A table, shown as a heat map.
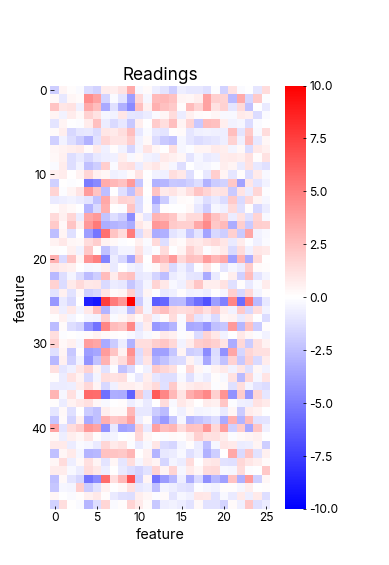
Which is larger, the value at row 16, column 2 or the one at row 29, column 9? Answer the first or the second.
the first
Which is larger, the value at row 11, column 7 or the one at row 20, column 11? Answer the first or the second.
the first
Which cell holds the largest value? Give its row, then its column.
25, 9
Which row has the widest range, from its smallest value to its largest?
25
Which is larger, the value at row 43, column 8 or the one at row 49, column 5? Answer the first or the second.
the first
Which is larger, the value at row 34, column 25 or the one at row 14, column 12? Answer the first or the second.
the first
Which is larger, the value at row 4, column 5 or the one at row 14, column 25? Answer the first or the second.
the first
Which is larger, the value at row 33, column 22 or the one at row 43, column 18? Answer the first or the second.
the first
